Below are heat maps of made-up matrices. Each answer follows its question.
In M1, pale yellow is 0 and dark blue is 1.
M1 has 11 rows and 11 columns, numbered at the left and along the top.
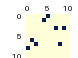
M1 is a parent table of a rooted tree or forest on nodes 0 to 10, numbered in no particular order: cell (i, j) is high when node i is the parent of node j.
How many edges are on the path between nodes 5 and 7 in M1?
3
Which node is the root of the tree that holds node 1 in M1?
6
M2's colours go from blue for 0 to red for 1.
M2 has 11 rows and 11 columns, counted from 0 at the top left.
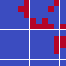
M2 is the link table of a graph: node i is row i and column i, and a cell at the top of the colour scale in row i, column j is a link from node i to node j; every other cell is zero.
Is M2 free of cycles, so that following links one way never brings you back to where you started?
yes
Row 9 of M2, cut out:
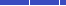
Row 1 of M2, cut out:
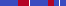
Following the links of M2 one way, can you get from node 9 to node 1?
no
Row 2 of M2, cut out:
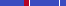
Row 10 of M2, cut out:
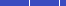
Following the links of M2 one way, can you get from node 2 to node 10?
yes
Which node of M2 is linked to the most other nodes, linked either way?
node 4
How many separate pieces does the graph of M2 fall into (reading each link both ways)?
1
